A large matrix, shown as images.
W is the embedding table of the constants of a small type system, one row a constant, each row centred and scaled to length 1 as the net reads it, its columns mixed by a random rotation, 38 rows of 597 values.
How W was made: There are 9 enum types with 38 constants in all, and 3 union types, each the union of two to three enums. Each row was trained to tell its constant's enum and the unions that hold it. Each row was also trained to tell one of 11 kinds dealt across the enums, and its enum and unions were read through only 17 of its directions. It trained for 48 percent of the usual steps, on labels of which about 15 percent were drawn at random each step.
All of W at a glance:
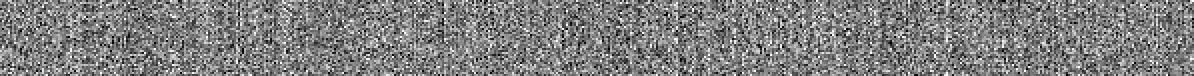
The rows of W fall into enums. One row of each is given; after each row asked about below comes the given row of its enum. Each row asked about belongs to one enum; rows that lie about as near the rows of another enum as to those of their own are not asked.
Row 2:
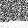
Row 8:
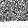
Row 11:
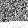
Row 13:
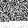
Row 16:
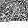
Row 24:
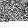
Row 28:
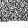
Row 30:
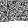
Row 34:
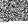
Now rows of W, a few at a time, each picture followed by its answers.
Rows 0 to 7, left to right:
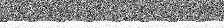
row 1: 24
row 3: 30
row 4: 2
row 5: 11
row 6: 24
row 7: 30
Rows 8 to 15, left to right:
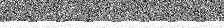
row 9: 24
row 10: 16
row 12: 11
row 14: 24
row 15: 11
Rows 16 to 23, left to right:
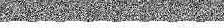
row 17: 11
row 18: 2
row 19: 30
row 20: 2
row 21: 2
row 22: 13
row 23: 13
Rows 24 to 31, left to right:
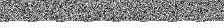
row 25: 28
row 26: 24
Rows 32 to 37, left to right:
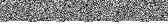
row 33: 16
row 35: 13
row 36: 30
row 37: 2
